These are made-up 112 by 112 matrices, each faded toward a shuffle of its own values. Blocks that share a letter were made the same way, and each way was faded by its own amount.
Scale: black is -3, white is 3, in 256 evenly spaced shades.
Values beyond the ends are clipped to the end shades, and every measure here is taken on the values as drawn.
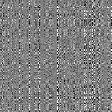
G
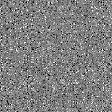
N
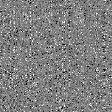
N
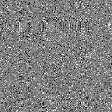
N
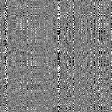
G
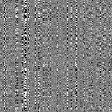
G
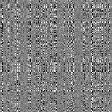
G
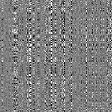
G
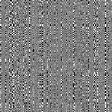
G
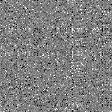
N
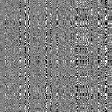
G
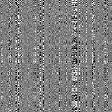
G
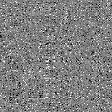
N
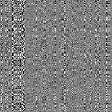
G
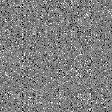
N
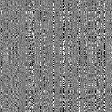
G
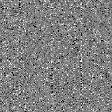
N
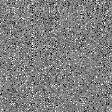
N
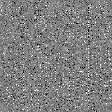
N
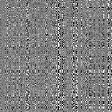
G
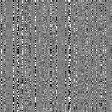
G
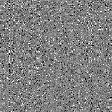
N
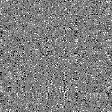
N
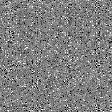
N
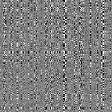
G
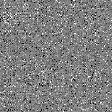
N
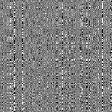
G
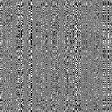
G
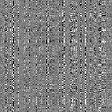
G
